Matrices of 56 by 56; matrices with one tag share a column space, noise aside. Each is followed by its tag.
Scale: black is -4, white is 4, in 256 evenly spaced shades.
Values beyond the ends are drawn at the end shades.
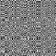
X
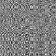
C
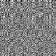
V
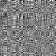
V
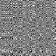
X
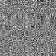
V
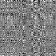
V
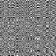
X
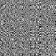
C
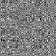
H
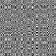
C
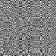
X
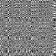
X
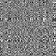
H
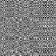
X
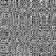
V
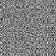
C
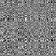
H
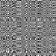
X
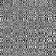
H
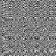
X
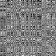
V
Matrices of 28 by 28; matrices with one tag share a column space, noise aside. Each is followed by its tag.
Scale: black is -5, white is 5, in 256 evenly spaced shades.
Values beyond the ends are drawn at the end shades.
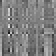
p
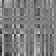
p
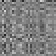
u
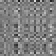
u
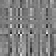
p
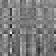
p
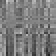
p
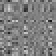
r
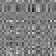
r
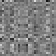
u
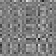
u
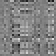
u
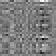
u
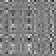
u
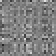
u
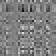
r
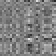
u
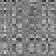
u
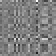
u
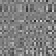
r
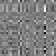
r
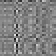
u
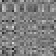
r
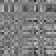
r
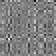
u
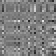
r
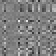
r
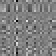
r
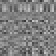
r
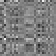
u
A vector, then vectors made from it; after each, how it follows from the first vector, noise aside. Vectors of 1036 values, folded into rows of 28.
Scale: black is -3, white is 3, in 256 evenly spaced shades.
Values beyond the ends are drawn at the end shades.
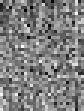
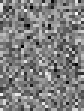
sign-scrambled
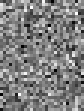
sign-scrambled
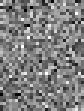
sign-scrambled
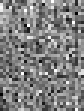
negated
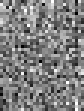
negated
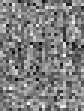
wrapped around
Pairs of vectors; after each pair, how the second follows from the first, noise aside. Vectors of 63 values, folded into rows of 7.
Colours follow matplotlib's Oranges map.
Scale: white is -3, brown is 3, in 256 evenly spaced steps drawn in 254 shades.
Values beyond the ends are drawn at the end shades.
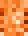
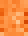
shrunk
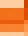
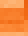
shrunk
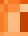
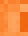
shrunk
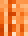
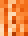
negated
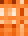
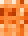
negated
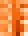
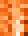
negated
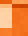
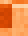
negated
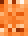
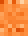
shrunk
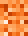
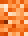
negated
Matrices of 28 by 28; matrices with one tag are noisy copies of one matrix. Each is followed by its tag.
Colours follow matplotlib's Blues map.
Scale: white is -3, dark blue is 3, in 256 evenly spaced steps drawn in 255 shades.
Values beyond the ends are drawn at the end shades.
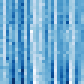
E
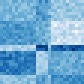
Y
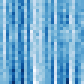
E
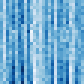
E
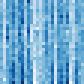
E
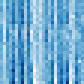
E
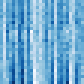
E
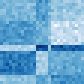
Y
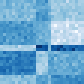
Y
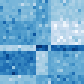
Y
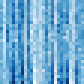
E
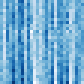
E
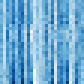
E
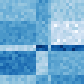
Y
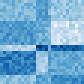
Y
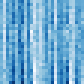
E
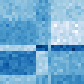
Y
